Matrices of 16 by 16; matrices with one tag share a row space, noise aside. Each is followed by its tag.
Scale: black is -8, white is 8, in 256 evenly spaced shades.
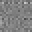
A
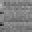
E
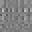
A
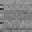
E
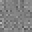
A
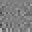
A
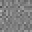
A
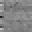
E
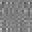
A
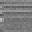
E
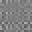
A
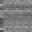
E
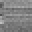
E
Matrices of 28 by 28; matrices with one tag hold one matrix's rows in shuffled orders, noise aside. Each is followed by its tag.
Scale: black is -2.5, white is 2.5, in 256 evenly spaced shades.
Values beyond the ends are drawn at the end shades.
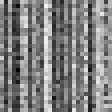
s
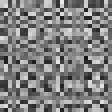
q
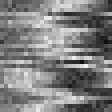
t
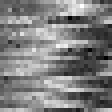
t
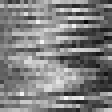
t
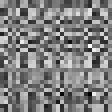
q
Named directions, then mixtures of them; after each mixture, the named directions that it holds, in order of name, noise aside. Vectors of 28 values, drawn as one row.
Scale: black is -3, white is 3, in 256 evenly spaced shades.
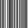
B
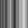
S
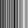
B, S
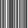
B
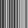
B, S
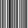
B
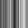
S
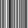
B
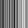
B, S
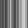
S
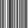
B
